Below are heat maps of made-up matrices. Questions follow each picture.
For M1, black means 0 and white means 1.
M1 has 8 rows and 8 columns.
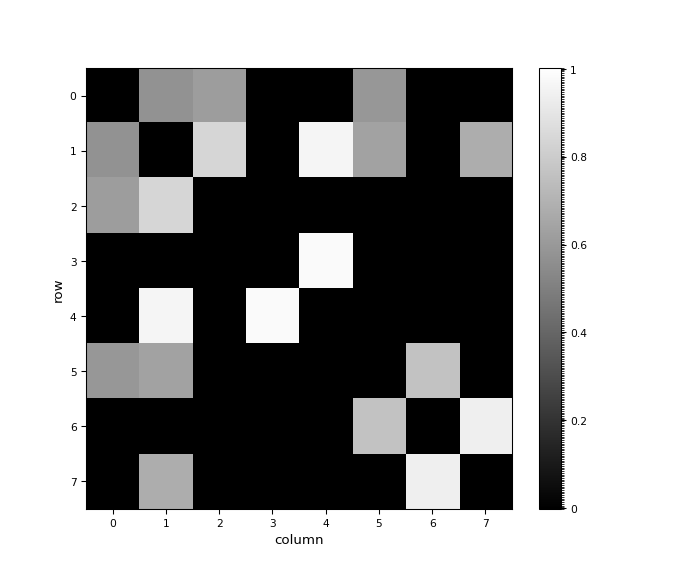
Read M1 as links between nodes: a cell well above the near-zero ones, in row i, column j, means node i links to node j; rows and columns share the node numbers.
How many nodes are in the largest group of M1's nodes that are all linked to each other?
3
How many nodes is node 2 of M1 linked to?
2
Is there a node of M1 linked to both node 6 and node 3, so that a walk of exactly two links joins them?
no
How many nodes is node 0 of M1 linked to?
3
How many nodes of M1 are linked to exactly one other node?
1
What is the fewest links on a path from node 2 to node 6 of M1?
3
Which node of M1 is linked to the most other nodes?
node 1
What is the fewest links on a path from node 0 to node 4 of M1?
2
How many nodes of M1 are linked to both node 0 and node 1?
2
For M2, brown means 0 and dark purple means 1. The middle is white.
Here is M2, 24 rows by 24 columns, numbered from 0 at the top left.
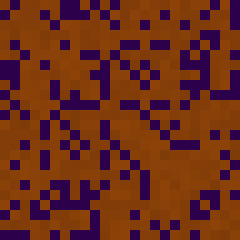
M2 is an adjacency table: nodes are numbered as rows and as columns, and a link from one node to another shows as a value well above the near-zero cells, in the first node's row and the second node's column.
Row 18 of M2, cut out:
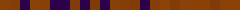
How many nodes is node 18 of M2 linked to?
6
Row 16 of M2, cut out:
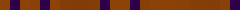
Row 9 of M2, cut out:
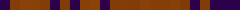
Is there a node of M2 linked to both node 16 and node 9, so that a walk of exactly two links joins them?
yes
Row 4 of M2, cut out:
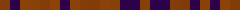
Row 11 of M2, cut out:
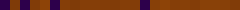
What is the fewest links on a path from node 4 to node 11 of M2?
3
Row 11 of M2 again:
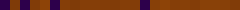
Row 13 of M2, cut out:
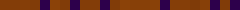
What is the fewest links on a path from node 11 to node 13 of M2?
3
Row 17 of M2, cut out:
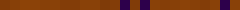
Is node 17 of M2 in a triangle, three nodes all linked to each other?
no
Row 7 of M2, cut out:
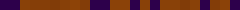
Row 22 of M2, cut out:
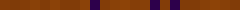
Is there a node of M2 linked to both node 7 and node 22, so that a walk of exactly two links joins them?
yes
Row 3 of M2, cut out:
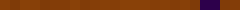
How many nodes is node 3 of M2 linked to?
2
